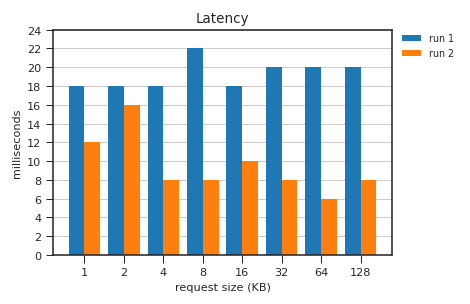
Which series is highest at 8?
run 1
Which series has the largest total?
run 1
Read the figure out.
Title: Latency
x-axis: request size (KB), ticks 1 2 4 8 16 32 64 128
y-axis: milliseconds, ticks 0 2 4 6 8 10 12 14 16 18 20 22 24
Legend: run 1, run 2
Values:
run 1: 18 18 18 22 18 20 20 20
run 2: 12 16 8 8 10 8 6 8
